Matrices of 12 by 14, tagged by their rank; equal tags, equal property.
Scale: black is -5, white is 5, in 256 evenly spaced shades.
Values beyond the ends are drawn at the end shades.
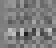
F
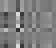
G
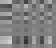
G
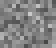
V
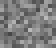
V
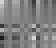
G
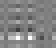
G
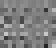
F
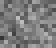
V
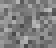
V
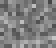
V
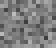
V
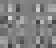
F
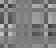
G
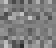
F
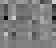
F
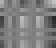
G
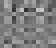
F
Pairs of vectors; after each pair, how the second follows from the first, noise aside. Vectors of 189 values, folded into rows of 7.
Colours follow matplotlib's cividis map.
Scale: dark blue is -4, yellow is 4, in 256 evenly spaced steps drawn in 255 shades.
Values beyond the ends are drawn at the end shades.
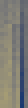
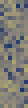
shuffled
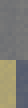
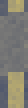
wrapped around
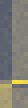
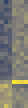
copied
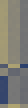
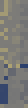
partly zeroed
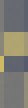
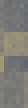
shrunk
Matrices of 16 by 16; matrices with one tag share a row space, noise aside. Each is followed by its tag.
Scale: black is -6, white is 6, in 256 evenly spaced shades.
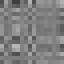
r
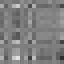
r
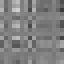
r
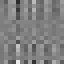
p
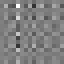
p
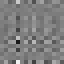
p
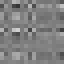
r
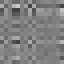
r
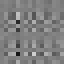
p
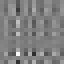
p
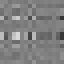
r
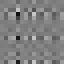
p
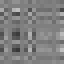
r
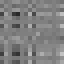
r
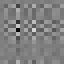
p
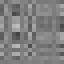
r
